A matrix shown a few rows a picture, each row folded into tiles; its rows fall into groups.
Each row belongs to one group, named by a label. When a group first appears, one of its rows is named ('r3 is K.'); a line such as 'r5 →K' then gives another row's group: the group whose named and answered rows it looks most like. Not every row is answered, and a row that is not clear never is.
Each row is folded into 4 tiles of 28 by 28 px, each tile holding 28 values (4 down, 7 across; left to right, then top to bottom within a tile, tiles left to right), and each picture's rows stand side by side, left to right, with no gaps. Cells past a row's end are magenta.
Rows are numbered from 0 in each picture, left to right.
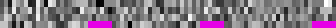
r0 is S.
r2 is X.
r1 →X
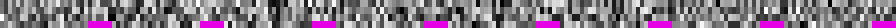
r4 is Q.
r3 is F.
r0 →F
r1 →Q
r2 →Q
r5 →Q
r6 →X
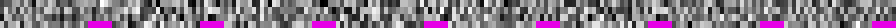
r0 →S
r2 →S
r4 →S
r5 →F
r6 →X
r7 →S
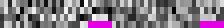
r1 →Q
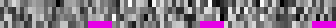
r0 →Q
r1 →F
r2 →S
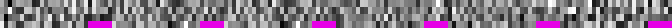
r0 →F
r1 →S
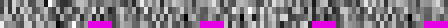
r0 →S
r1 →X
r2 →F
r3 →X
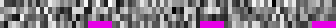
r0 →F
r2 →X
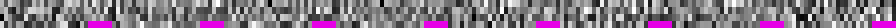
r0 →Q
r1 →S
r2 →X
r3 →S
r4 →X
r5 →F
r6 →X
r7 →Q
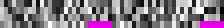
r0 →Q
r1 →Q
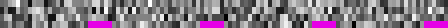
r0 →Q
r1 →X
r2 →Q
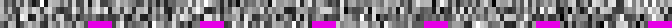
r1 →Q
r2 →F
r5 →Q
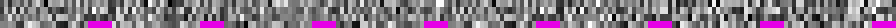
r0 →X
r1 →S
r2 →S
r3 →S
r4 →X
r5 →X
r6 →F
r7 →Q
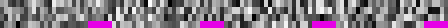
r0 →X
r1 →S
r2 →F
